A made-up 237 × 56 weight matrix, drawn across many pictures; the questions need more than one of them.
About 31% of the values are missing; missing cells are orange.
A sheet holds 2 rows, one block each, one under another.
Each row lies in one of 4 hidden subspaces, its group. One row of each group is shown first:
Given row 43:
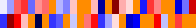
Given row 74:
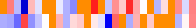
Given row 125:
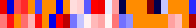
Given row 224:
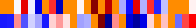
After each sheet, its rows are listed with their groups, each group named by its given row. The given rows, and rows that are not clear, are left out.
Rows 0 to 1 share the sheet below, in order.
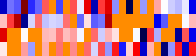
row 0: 74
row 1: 125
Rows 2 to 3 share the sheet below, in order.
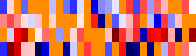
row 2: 224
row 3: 43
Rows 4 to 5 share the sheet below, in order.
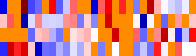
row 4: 74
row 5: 43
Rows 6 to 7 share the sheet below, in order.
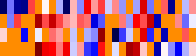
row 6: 43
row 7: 43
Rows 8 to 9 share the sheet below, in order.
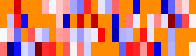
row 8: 125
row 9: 43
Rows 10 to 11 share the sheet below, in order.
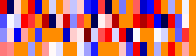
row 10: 224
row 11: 74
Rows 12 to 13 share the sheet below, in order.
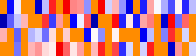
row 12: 224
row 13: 125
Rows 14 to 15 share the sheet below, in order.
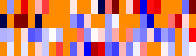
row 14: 43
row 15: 125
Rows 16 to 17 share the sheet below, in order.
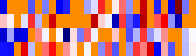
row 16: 125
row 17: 43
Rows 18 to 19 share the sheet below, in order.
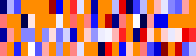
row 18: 74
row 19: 224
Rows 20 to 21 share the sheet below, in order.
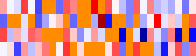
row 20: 224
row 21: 125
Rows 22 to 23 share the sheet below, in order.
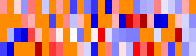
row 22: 224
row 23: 43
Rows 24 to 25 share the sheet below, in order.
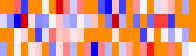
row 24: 74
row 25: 224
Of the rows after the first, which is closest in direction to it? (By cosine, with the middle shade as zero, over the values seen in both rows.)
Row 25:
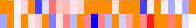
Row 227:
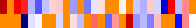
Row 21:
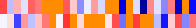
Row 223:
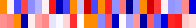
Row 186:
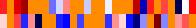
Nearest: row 21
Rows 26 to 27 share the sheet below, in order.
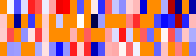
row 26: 125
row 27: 125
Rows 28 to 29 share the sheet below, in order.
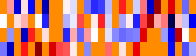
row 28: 125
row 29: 43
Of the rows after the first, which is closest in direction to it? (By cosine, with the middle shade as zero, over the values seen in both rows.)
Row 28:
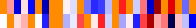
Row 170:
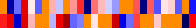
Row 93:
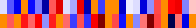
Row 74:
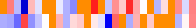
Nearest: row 93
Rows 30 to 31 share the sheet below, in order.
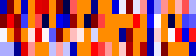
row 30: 224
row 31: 74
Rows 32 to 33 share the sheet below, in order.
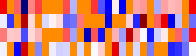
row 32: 74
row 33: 74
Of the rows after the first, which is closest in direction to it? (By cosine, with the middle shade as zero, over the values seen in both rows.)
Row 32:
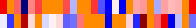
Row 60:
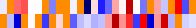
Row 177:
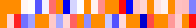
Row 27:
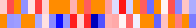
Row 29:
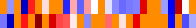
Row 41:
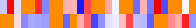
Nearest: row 60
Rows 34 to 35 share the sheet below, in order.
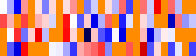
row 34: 125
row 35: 74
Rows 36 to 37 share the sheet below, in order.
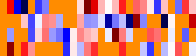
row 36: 74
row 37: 43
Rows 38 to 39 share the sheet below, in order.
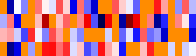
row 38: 224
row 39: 43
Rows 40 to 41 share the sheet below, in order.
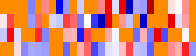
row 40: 74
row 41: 125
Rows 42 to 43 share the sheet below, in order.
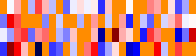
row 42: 43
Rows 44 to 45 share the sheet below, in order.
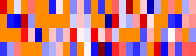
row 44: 74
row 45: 224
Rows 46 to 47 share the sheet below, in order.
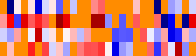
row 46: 125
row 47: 74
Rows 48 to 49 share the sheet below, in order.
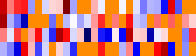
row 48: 43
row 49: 74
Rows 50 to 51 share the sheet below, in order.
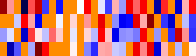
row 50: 74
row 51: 43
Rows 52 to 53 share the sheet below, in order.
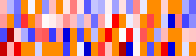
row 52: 125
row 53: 224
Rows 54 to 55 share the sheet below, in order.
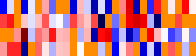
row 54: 224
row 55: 74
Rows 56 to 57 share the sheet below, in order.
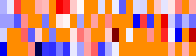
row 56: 74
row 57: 43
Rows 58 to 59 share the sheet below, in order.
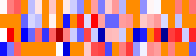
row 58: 125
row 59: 125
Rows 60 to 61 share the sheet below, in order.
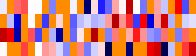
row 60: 74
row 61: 74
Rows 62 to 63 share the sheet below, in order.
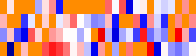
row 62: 74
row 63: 43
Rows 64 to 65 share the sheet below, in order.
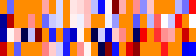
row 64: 43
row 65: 224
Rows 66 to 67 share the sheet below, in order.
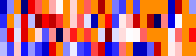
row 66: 43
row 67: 224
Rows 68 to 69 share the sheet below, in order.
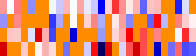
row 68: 43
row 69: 224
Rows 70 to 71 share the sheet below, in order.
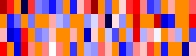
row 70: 74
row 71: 125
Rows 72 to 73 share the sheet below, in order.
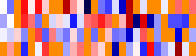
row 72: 74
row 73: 74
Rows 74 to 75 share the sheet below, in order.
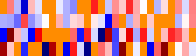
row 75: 224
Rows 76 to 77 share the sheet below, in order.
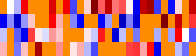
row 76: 224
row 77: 43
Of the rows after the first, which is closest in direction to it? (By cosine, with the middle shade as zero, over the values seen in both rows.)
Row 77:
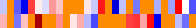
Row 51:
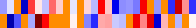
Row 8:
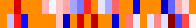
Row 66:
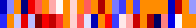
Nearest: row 51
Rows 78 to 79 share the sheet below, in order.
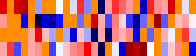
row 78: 43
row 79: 224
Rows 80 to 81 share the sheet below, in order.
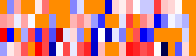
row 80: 224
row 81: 224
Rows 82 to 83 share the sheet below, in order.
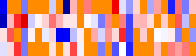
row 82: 43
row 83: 74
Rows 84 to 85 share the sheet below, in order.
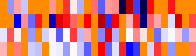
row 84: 125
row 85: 224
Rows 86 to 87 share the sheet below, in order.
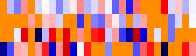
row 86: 125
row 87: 224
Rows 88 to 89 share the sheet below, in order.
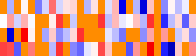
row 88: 125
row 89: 125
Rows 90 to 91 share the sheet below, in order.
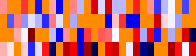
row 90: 224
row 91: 125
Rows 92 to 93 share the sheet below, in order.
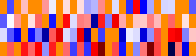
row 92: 224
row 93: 125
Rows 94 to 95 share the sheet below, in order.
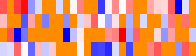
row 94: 43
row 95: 74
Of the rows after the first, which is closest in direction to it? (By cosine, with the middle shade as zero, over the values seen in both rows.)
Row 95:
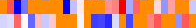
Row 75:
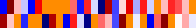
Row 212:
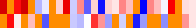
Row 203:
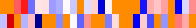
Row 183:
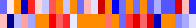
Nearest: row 75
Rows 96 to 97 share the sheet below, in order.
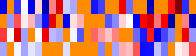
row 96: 125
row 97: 125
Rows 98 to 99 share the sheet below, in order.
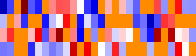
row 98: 74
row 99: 125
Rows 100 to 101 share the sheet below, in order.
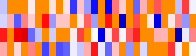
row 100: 224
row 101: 43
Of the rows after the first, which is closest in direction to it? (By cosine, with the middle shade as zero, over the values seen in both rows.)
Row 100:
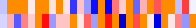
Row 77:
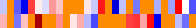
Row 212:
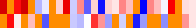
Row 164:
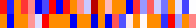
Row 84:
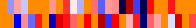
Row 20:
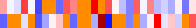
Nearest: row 77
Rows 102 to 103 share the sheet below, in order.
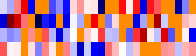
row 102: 43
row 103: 125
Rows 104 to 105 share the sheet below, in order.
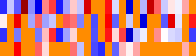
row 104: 74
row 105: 74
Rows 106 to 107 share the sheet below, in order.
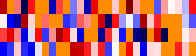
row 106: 74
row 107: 125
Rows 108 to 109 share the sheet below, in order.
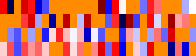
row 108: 224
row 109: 125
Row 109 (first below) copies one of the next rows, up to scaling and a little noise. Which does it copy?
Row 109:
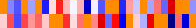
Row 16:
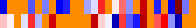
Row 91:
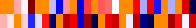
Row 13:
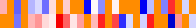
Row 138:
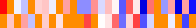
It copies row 13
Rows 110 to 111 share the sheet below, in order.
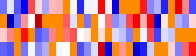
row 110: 43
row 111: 224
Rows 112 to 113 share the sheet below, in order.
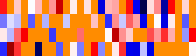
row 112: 125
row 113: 43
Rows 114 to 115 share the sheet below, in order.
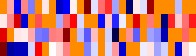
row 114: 74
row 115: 43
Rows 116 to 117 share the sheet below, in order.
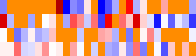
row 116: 224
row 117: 74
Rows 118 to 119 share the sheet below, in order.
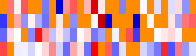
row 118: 224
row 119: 224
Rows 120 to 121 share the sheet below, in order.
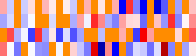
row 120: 125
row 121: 224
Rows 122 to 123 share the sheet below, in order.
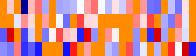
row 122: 74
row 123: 125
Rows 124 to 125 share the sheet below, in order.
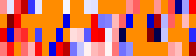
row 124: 43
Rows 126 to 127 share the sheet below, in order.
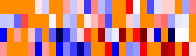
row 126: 74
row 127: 125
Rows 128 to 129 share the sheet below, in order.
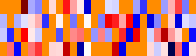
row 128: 74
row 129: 125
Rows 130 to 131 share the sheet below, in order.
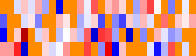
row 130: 224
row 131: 74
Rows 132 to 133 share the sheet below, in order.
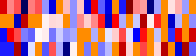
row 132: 74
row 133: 125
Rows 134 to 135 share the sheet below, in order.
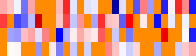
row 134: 43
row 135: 125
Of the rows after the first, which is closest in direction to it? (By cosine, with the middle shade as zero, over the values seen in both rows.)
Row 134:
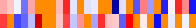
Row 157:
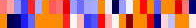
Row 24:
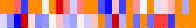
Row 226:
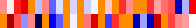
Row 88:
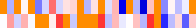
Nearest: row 157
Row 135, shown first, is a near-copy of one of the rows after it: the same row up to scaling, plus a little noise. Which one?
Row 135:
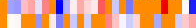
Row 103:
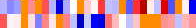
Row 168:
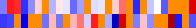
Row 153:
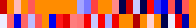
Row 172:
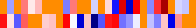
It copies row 103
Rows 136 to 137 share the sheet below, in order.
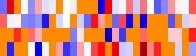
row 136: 224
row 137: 74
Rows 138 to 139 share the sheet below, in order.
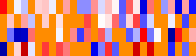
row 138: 125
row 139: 43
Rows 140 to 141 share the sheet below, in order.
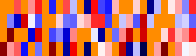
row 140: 74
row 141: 224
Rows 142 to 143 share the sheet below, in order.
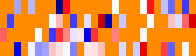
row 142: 224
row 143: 74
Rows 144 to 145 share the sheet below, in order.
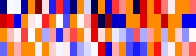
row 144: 224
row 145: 224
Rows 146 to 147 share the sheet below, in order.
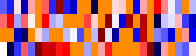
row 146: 224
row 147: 43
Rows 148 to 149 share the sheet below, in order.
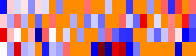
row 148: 125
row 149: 224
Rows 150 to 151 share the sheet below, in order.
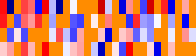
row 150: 125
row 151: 224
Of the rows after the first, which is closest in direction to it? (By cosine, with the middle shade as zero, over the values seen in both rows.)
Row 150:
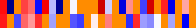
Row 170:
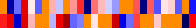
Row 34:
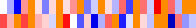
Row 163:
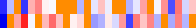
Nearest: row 170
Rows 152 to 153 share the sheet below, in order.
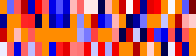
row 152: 43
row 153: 125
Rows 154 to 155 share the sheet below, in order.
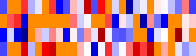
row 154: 74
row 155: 43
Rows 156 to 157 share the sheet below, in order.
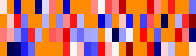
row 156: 74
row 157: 43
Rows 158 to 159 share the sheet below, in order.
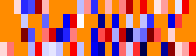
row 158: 224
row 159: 74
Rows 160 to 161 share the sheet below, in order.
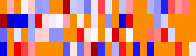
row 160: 43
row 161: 43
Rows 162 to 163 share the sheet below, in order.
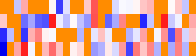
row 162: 224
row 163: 43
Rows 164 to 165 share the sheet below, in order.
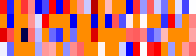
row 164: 224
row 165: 74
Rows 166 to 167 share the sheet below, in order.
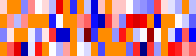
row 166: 224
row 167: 74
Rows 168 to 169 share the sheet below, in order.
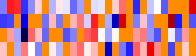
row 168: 125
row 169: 74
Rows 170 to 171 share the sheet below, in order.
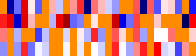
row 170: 125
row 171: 74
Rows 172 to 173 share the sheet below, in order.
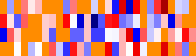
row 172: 125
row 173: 224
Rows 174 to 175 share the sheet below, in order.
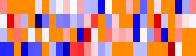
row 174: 43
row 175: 125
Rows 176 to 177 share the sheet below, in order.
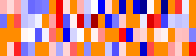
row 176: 125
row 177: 74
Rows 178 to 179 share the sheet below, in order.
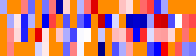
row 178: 224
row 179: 224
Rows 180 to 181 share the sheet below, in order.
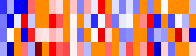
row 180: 43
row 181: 43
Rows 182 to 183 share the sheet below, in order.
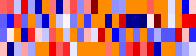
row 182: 224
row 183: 43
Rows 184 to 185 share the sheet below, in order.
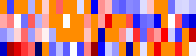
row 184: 74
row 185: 43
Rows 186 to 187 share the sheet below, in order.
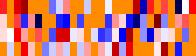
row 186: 43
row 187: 74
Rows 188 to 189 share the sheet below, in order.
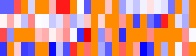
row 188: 74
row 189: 125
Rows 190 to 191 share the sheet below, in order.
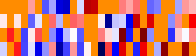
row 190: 74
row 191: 125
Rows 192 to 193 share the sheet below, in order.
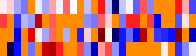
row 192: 43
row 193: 43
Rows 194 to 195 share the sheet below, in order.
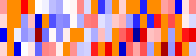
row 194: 43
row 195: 224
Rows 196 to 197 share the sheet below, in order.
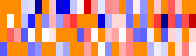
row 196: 74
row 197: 125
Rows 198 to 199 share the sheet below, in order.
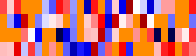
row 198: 74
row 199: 125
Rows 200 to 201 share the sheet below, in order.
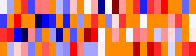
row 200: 43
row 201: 74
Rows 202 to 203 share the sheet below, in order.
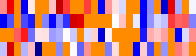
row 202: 125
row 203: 43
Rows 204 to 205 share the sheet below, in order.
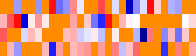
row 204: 74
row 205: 125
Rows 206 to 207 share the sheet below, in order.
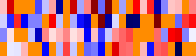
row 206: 224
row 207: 74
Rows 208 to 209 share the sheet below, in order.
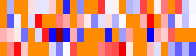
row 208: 43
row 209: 224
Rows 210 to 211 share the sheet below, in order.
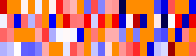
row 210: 125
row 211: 125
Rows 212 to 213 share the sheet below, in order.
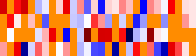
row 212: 43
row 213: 74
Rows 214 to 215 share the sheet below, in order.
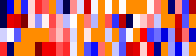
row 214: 43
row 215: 43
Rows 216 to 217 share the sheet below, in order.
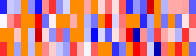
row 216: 74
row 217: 224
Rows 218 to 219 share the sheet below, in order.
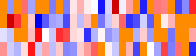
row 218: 43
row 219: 74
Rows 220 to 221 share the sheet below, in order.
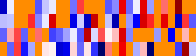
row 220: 125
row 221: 125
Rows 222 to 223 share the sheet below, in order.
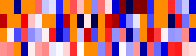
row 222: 125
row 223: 74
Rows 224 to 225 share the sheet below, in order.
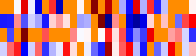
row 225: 74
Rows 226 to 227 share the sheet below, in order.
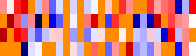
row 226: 43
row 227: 43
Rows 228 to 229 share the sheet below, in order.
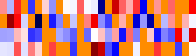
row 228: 43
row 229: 125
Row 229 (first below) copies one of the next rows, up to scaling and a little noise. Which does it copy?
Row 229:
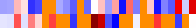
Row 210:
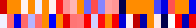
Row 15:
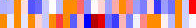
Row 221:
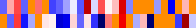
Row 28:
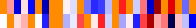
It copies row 15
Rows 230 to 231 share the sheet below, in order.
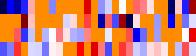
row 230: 43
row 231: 125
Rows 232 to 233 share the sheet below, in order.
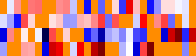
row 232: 74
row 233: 125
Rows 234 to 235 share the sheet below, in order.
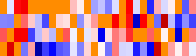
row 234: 74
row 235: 43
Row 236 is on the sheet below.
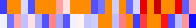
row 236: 125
